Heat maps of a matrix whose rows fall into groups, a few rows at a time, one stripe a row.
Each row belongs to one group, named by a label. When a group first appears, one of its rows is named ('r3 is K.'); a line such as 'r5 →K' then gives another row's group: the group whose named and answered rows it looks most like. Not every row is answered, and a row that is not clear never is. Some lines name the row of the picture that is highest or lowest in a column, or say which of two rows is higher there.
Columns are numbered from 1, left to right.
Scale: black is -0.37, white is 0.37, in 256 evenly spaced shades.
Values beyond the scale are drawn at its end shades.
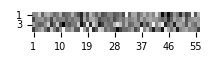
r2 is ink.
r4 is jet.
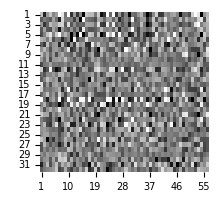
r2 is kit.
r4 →kit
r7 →ink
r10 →ink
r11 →jet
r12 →jet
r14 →ink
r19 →kit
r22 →kit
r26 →jet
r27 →kit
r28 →jet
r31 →ink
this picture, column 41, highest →32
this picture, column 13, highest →19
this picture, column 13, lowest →5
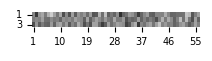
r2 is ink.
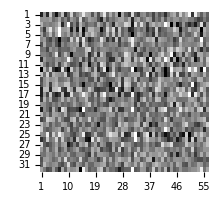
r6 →kit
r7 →kit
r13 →ink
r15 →ink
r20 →kit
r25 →ink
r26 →ink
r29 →ink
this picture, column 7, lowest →6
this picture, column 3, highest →25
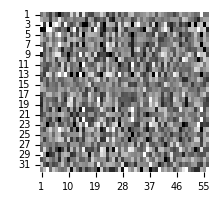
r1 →kit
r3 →ink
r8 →ink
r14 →jet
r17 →jet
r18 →jet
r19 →jet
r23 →jet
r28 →kit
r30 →ink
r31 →jet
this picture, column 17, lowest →29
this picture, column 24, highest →13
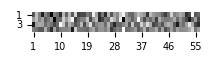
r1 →kit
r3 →jet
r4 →kit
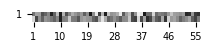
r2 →ink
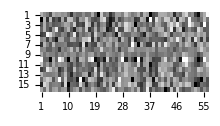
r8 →kit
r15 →kit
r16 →ink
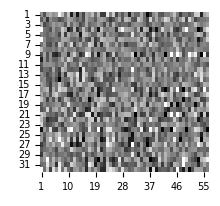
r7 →jet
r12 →kit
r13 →kit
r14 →kit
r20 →ink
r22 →jet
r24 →jet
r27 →kit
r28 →jet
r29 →kit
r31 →jet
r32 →ink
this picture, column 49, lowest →24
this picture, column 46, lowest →19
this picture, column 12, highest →21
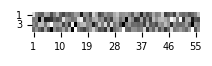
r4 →kit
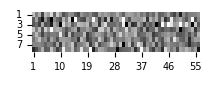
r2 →kit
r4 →ink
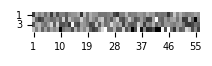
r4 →ink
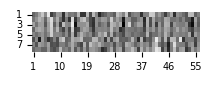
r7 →ink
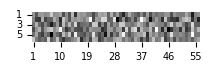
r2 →jet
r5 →kit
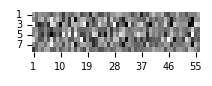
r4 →kit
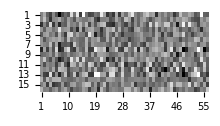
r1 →kit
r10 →kit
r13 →jet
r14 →ink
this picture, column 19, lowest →5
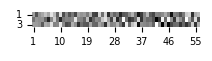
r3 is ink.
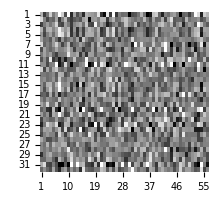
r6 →kit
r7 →ink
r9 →jet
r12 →ink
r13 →jet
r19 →ink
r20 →kit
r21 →jet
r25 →jet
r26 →jet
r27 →ink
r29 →jet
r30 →jet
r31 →kit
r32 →kit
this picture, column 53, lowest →31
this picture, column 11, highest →31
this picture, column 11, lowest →11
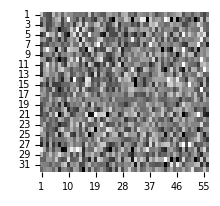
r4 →kit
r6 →kit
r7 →jet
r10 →kit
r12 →ink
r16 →kit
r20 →kit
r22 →jet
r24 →jet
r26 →jet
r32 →ink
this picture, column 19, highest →21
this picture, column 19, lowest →24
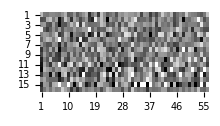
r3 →kit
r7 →kit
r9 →kit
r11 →jet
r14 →kit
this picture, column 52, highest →10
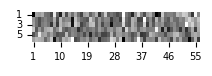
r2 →kit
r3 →kit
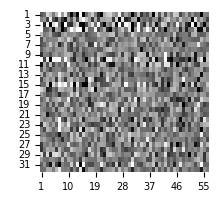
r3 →ink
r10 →ink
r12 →jet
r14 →jet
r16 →jet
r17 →kit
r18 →ink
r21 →jet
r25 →kit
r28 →jet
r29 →ink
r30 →kit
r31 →kit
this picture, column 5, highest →10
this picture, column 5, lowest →4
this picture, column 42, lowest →4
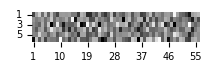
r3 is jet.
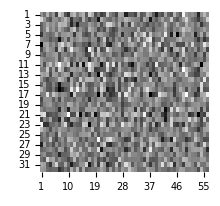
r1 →jet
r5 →ink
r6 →kit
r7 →ink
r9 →ink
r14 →jet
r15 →kit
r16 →kit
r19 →jet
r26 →jet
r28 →jet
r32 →kit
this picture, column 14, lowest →21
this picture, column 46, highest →20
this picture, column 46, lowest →5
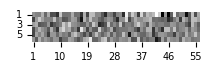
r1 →ink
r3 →kit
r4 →jet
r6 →ink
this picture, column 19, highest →6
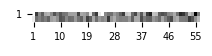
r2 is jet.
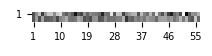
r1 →ink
